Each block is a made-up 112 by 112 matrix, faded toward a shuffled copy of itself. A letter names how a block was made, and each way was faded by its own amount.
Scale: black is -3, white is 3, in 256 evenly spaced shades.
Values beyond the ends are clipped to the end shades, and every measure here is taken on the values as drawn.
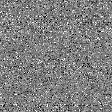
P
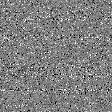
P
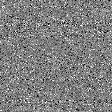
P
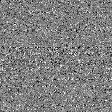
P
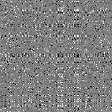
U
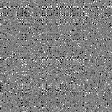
U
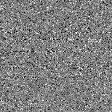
P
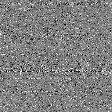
P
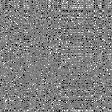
U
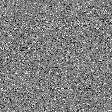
P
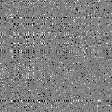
U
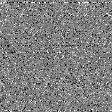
P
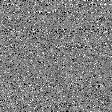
P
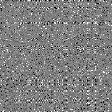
U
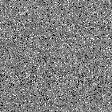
P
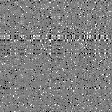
U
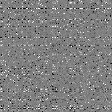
U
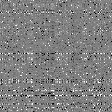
U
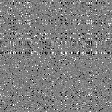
U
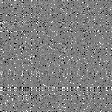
U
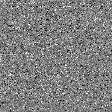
P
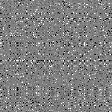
U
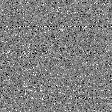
P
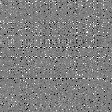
U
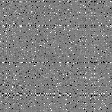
U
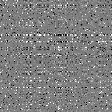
U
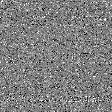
P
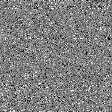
P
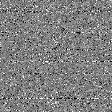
P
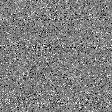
P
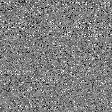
P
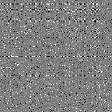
U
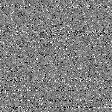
P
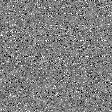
P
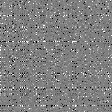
U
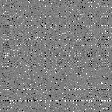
U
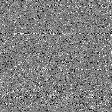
P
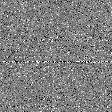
P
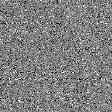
P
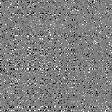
U
